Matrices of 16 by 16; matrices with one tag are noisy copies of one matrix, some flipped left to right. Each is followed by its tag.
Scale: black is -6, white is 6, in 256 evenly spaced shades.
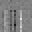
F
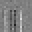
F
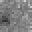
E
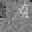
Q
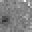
E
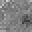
E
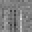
F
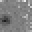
E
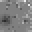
E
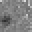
E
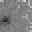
E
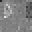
Q
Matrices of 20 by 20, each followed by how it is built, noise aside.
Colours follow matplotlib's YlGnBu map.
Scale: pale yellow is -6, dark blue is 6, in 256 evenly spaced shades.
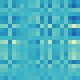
low rank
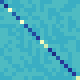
diagonal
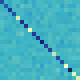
diagonal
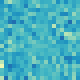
low rank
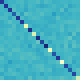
diagonal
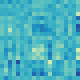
low rank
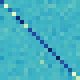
diagonal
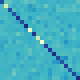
diagonal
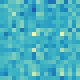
low rank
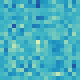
low rank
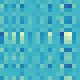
low rank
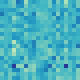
low rank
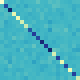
diagonal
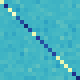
diagonal
